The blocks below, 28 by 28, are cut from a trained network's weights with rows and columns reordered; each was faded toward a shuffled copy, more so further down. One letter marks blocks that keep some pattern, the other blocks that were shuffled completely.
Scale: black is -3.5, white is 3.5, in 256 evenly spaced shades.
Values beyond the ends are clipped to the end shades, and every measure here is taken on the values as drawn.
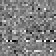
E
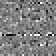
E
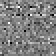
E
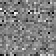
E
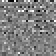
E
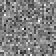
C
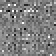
E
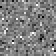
C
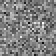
C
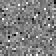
C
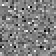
C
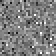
C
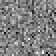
C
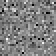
C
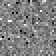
C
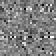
E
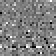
E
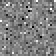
C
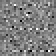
E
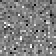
C
